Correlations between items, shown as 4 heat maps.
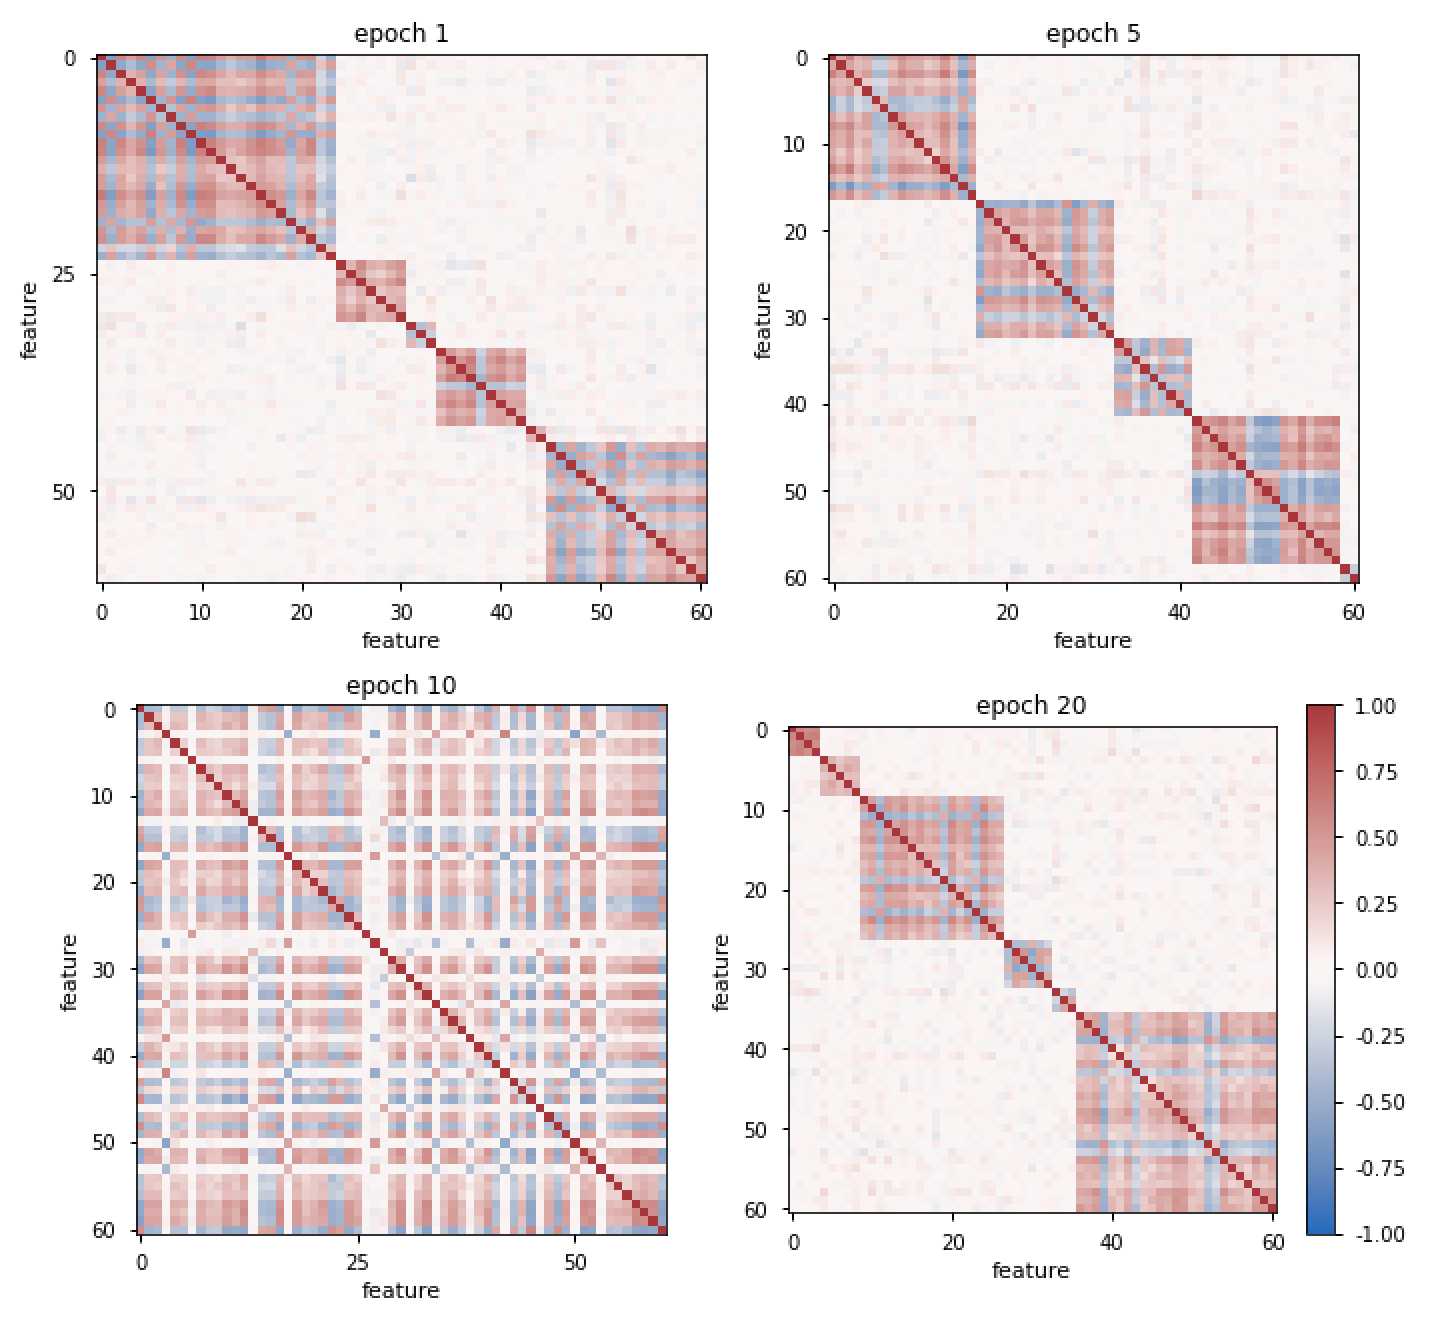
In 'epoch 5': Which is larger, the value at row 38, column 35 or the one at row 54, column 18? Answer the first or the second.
the first
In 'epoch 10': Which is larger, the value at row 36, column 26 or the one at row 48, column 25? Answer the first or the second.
the first
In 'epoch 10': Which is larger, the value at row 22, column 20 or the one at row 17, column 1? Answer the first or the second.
the second
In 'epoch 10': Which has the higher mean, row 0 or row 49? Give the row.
49
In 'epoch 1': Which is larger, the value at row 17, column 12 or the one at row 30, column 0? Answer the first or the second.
the first
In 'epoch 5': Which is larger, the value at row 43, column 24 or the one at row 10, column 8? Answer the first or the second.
the second
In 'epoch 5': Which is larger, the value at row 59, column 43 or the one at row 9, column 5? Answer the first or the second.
the first
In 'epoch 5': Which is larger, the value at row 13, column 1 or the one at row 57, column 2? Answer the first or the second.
the first
